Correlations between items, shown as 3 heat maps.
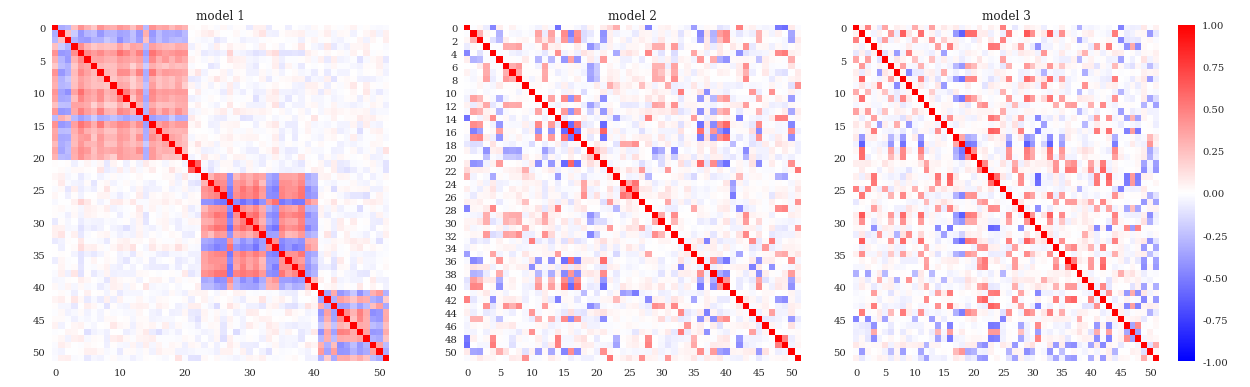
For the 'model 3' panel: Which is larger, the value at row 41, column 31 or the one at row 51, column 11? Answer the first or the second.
the second
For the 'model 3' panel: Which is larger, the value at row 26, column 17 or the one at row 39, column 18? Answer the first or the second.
the second
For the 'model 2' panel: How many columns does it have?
52
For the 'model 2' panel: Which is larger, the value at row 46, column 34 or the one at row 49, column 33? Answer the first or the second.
the first
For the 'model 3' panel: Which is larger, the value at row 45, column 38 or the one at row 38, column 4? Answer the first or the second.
the first
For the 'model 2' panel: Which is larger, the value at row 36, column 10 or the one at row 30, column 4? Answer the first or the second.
the first
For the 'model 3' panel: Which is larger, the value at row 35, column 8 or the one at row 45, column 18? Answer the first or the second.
the first
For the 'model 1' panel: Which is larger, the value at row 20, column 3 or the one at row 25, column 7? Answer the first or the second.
the first
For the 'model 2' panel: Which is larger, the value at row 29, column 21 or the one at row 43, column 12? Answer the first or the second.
the second
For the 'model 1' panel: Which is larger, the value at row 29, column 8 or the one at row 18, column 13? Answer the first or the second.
the second
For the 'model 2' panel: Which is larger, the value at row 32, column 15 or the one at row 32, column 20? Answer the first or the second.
the first
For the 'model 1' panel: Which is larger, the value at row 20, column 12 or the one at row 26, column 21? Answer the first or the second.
the first
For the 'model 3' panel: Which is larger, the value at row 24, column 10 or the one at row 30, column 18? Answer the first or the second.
the first
